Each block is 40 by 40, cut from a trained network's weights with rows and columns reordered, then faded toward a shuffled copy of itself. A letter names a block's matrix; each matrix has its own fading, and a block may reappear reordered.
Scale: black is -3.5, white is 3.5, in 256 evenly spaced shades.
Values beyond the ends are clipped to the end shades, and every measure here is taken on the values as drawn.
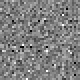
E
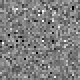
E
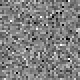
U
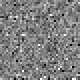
E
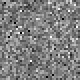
U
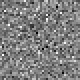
U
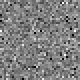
U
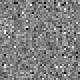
E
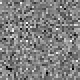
U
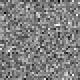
U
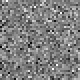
U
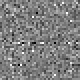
E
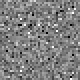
E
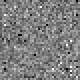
E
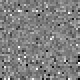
E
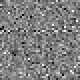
U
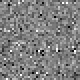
E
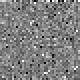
U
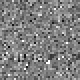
U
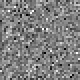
U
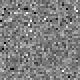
E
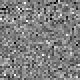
U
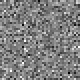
U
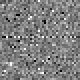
U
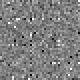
E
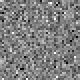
U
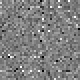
E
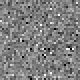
E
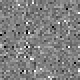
E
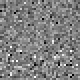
E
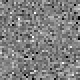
U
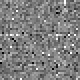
E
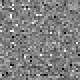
E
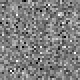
U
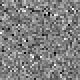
U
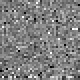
U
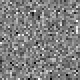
U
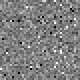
E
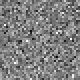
U
